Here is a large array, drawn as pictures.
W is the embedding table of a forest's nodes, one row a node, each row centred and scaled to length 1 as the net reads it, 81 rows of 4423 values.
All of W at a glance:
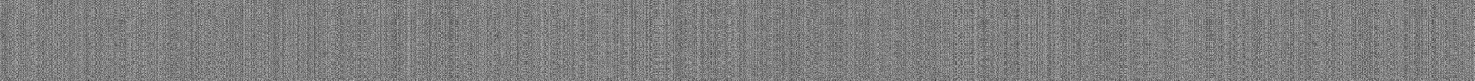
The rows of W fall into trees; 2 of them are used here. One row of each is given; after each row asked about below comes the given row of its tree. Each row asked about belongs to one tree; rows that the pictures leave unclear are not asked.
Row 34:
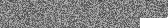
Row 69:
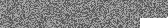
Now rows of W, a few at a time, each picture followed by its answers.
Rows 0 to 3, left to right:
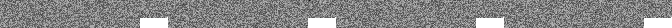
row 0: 34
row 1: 69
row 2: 34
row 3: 69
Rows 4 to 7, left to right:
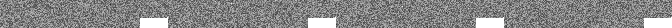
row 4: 69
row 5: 34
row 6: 69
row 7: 34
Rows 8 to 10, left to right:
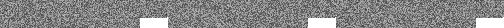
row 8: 34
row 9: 69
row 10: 69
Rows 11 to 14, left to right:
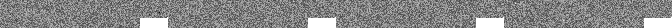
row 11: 69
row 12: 69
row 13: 69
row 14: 34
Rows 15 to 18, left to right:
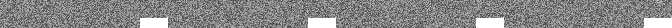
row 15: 69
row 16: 69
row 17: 34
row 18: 69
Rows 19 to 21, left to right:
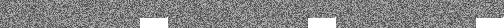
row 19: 34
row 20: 34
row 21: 34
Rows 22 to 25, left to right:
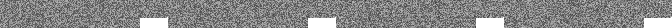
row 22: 34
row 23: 34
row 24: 34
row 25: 69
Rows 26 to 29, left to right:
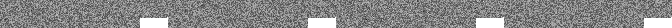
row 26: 34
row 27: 69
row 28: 34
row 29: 69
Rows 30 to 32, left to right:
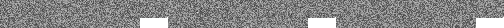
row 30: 34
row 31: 34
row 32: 69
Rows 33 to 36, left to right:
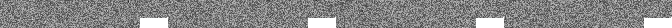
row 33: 69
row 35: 34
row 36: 34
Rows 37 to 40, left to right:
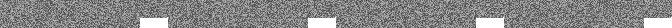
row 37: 69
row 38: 34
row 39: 34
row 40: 34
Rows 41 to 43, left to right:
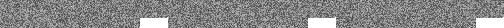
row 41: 69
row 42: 34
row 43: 69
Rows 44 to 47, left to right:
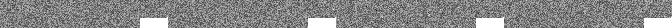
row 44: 69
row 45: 69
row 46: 34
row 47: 34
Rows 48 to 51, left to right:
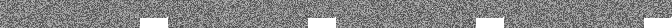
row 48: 69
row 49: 34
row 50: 69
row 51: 34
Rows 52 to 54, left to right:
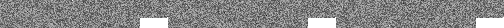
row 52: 69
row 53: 69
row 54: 69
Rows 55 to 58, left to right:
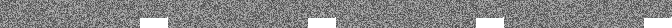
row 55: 34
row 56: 69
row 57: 69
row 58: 34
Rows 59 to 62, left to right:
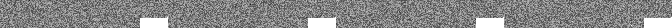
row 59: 34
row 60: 34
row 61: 69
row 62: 69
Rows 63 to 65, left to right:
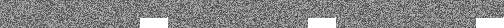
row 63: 69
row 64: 69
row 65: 34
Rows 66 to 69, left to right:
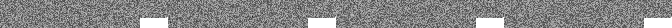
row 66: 34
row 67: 34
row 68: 69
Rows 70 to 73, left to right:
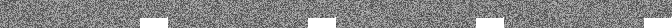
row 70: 34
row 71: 69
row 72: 69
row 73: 34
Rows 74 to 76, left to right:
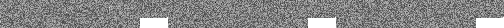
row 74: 69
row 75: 34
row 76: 34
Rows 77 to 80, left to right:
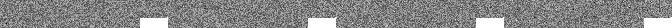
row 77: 34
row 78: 69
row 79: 69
